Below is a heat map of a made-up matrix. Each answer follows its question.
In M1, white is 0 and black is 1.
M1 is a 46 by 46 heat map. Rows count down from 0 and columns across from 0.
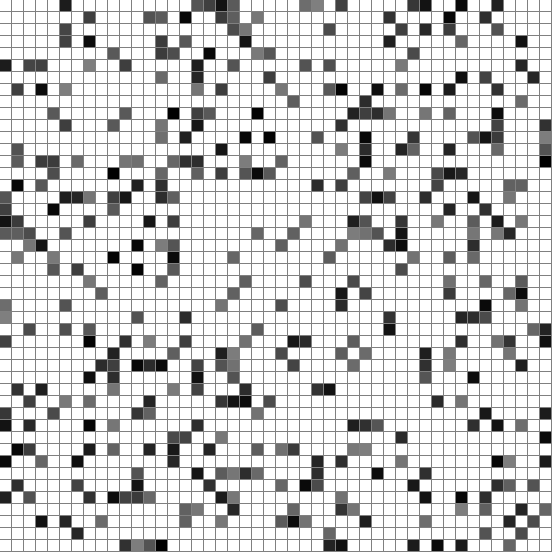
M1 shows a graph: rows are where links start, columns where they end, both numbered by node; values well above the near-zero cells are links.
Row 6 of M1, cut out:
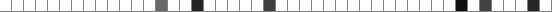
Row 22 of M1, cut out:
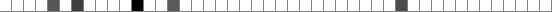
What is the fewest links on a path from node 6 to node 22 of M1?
1
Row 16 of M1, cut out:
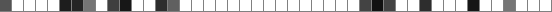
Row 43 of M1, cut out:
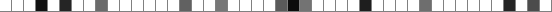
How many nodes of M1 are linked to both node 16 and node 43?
4
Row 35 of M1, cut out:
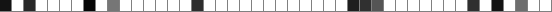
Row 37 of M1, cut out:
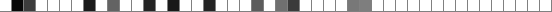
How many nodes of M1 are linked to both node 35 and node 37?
5
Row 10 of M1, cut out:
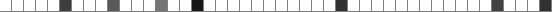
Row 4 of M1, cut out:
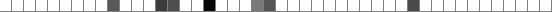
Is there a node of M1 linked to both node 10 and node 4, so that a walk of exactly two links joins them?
yes
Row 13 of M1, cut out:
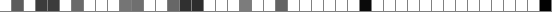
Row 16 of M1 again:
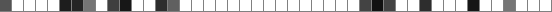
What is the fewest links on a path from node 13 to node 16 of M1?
1
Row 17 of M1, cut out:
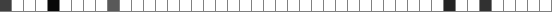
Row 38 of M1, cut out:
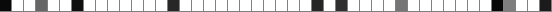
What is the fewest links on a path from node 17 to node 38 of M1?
2
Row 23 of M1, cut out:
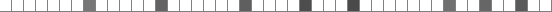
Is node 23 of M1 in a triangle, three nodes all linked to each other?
yes
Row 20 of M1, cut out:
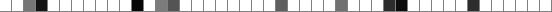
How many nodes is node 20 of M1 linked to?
10
